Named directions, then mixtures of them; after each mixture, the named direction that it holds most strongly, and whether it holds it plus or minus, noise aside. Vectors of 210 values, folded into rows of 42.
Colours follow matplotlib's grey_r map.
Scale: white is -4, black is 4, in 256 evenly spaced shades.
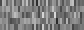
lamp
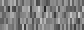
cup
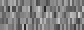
cup, plus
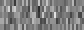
cup, minus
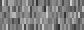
cup, plus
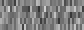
cup, minus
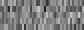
cup, plus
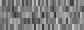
lamp, minus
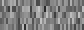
cup, plus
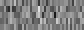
cup, plus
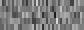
lamp, minus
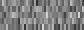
cup, plus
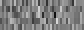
lamp, minus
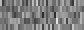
lamp, minus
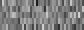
cup, plus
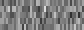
cup, minus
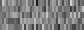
lamp, plus
